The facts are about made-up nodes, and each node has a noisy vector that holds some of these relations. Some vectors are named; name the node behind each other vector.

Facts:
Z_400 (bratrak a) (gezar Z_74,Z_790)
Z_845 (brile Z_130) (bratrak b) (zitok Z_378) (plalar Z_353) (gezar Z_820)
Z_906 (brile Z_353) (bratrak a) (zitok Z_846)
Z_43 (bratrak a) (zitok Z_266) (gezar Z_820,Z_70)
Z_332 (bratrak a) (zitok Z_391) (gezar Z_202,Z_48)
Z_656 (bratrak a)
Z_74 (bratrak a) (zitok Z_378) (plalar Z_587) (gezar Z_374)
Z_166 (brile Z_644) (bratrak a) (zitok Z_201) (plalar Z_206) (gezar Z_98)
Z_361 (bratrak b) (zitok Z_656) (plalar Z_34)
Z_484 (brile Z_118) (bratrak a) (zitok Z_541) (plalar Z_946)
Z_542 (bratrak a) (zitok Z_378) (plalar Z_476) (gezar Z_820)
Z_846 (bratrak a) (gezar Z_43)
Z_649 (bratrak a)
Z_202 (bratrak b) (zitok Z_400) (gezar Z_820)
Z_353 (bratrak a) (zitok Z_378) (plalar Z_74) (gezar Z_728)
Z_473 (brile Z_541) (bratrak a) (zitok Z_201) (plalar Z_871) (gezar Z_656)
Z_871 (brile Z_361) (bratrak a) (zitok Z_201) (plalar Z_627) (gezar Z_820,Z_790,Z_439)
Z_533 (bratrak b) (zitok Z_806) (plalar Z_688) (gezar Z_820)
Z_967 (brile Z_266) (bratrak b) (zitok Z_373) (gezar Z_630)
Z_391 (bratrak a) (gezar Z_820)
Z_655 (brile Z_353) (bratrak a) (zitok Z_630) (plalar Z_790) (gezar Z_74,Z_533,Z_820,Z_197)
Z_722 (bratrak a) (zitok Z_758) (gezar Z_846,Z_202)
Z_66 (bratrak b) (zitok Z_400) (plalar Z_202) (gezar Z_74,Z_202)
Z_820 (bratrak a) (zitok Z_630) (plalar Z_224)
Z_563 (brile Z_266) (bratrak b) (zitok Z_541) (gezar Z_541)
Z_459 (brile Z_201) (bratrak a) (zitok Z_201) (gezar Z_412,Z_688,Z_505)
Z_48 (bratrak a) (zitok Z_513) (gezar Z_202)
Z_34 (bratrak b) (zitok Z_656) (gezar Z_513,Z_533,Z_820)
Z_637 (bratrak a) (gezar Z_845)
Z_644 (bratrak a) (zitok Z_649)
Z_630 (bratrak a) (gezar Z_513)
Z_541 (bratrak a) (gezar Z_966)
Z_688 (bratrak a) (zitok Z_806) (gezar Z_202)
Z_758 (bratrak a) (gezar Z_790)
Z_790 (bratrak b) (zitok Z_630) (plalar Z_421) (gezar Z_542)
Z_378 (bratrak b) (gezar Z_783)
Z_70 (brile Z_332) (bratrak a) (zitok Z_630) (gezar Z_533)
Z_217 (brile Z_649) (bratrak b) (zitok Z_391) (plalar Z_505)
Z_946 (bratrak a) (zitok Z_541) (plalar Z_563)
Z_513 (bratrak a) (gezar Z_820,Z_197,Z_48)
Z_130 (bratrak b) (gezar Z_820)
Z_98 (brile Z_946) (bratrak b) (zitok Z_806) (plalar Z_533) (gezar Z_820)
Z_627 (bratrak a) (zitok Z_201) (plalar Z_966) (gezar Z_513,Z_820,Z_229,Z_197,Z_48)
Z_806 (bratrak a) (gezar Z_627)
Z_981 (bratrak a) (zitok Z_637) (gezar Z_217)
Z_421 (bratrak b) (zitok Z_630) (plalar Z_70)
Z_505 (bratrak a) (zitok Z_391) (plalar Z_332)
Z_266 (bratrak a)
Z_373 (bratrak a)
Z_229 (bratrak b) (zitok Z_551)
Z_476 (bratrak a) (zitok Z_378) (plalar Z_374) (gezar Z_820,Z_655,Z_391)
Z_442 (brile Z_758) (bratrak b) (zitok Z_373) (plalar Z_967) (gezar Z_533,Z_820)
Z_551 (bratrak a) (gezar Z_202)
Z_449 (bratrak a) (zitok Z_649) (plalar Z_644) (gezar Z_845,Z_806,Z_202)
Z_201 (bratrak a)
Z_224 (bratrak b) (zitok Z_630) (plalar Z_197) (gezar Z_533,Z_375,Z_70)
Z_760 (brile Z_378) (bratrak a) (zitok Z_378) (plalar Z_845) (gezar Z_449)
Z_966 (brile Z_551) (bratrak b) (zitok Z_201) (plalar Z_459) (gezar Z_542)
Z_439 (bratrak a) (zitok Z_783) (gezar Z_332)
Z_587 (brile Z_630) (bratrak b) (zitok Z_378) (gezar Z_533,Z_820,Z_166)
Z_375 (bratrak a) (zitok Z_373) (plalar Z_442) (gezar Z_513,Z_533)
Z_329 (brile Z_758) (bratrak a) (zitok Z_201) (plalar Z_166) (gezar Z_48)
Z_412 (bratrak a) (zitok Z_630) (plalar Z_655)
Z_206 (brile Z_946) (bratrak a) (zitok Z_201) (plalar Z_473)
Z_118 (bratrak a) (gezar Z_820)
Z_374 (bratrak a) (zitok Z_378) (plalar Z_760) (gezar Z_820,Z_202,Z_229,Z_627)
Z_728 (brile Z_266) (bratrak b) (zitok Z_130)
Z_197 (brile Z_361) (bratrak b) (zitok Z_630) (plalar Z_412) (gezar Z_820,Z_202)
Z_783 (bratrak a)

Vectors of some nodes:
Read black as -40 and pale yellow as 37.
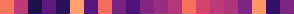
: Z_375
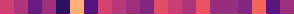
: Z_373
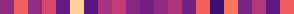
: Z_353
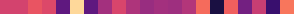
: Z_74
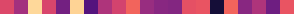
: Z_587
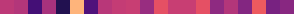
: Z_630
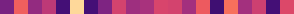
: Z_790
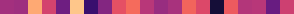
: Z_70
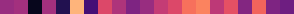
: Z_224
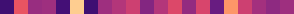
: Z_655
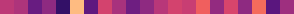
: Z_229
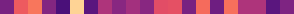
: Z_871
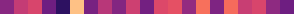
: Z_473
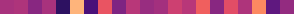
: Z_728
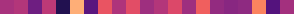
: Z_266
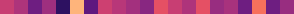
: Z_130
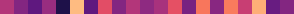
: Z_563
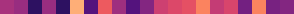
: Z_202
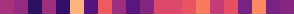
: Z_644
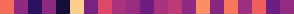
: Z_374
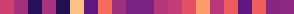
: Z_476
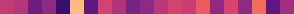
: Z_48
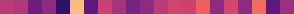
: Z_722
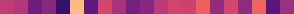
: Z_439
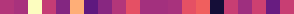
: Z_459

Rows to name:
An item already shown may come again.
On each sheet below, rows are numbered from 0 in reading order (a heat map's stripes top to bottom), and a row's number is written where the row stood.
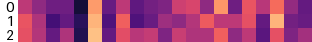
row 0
Z_206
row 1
Z_217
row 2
Z_378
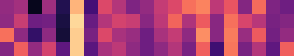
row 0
Z_224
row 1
Z_412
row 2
Z_374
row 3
Z_353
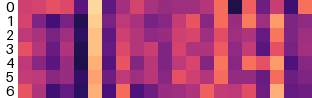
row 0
Z_74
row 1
Z_332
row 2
Z_391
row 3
Z_378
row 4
Z_967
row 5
Z_201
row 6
Z_484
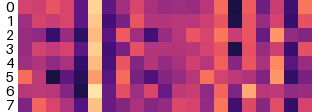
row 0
Z_74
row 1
Z_421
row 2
Z_505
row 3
Z_421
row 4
Z_728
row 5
Z_375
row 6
Z_760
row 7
Z_627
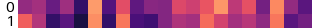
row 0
Z_166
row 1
Z_98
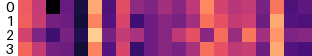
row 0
Z_820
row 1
Z_329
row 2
Z_332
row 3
Z_329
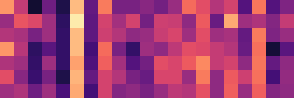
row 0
Z_542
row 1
Z_845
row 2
Z_391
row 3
Z_361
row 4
Z_533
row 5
Z_688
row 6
Z_906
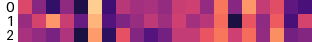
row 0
Z_197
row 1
Z_966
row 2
Z_442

